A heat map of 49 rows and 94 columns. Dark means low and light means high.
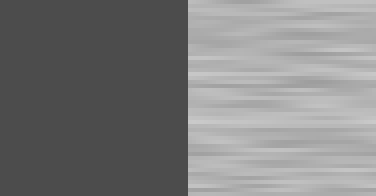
The table splits into one row of 2 panels. Panel 1,1: low, flat. Panel 1,2: high, streaked across, faint in contrast.
